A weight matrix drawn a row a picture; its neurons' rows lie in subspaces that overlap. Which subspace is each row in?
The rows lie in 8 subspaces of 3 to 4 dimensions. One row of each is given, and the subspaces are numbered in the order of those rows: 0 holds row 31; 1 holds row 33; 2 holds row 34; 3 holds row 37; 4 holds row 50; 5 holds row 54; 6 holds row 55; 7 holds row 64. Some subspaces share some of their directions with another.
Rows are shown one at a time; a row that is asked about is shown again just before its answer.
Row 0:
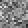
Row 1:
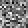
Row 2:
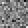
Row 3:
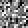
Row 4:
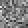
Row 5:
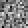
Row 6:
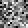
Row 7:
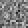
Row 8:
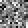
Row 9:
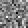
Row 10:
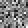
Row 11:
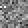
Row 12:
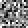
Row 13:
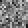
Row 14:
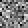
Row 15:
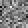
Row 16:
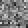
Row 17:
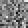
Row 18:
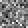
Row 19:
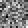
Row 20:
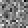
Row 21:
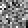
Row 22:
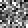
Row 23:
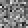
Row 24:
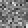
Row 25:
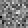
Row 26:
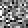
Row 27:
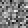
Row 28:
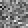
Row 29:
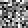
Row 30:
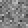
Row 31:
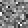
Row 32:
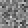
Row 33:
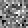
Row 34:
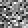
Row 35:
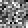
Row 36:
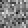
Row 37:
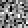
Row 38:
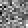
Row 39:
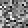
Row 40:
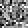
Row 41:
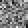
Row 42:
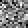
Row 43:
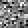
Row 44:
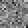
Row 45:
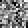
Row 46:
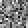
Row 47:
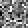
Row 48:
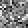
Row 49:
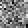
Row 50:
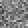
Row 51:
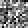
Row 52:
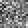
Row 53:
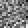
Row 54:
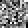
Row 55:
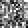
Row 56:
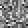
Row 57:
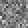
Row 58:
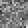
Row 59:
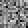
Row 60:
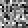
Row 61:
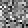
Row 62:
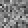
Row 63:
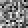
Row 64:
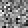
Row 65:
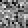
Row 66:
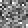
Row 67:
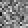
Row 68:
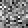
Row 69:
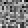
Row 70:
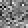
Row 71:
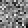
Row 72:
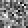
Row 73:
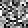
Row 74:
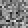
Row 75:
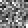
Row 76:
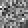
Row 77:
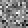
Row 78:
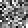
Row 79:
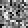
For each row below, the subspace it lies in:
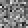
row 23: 6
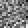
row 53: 6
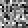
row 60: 6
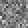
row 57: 1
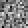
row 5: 3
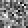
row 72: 5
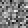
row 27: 7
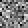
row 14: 0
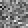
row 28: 4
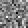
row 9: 2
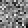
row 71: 5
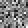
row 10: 5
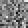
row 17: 2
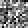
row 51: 5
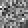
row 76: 3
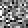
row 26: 6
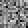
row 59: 6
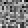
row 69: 0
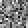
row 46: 2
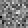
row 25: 1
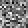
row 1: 1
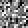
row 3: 7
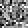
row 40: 6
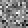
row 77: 1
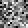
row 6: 2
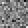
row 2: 4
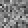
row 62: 6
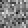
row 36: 3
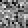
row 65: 0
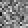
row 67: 0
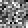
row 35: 5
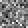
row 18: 0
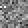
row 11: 5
